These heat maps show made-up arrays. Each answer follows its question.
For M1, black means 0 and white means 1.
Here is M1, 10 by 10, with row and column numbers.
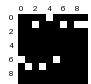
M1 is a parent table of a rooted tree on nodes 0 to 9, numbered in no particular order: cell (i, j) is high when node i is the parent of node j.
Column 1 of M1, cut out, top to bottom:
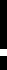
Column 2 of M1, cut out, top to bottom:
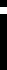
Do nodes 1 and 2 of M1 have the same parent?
no
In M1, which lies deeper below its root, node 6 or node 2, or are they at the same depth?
the same depth
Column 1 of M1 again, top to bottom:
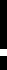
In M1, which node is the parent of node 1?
7
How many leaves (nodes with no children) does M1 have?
6
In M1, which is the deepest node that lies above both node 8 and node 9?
1
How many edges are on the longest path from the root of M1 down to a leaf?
4
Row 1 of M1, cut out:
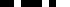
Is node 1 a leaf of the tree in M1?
no
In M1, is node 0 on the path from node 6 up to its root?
no
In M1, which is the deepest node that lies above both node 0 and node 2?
1
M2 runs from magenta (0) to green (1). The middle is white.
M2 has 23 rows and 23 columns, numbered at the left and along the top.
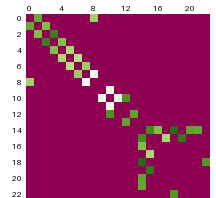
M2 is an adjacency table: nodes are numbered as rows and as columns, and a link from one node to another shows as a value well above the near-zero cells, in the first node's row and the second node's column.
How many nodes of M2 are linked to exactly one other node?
9
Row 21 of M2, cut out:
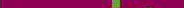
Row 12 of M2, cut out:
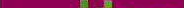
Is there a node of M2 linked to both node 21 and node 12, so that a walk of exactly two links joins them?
no
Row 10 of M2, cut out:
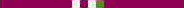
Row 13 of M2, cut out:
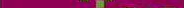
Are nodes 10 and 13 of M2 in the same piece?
yes
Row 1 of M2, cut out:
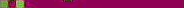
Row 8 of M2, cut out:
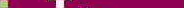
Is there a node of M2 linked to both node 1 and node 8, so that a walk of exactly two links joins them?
yes
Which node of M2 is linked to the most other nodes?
node 14
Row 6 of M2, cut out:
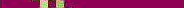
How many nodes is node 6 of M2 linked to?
2
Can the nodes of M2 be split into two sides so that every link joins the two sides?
no
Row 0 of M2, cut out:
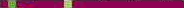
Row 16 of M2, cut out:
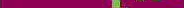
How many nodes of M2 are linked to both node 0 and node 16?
0
